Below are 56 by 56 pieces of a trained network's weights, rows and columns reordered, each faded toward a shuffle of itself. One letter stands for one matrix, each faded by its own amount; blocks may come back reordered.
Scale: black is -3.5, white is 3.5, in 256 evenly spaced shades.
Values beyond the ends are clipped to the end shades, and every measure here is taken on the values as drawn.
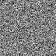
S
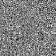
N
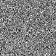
S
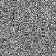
N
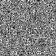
S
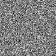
S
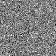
S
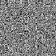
N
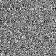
S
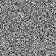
S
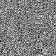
N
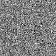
S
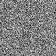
S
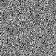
N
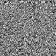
S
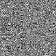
N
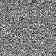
N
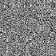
N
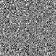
N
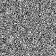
S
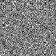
N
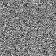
S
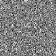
N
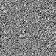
N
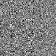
N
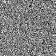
S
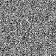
S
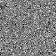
N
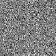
N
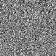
S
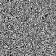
S
